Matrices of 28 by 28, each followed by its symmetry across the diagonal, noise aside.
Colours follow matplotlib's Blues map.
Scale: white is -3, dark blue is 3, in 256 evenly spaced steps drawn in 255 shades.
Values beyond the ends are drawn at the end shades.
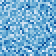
symmetric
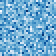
neither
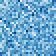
symmetric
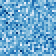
neither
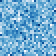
symmetric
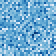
symmetric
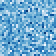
neither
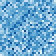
symmetric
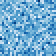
symmetric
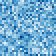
neither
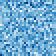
neither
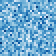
neither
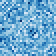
symmetric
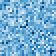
symmetric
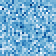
neither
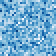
symmetric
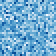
neither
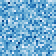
neither
